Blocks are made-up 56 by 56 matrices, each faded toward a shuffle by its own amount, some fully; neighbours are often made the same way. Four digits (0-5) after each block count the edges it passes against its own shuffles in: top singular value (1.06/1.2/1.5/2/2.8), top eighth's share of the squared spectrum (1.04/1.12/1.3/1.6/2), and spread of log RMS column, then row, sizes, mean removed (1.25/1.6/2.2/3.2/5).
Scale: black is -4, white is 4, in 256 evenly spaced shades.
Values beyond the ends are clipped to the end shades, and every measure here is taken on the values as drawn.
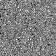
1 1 0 0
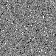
0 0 0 0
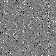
2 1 0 0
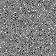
0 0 0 0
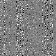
2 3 3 0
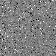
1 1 1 0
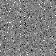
1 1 2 0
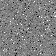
0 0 0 0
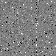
2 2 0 0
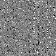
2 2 2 0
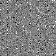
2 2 2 0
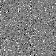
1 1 2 0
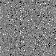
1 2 2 0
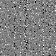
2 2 2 0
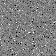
0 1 0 0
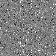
1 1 2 0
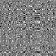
4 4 2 3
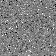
0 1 0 0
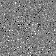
2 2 0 1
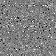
3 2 0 1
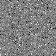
2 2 1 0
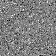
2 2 0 0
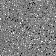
1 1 0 0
